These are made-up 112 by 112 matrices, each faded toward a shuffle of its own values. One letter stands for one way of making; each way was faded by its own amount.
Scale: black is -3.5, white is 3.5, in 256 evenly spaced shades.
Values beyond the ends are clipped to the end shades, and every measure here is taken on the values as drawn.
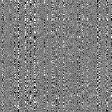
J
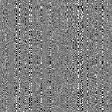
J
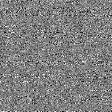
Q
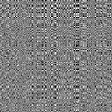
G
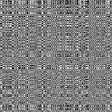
G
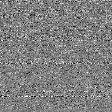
Q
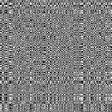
G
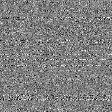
Q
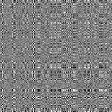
G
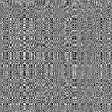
G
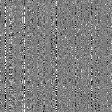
J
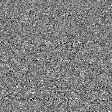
Q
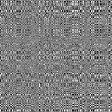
G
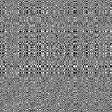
G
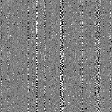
J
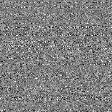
Q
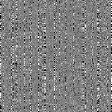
J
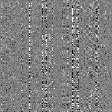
J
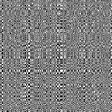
G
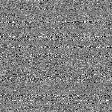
Q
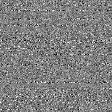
Q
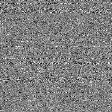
Q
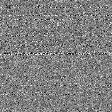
Q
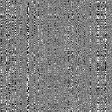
J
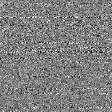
Q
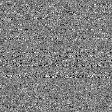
Q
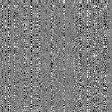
J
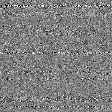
Q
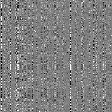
J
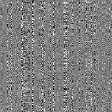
J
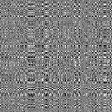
G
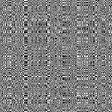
G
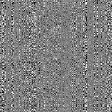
J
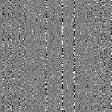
J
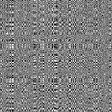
G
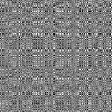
G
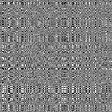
G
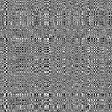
G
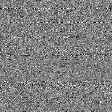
Q
